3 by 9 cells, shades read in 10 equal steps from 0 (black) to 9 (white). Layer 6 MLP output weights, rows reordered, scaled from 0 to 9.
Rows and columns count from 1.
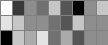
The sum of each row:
42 49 44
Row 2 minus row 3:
8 0 -1 -3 0 -3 4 0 0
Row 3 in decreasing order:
8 7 6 6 5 5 4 3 0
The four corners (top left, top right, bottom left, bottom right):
9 7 0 5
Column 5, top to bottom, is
7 4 4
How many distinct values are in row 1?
7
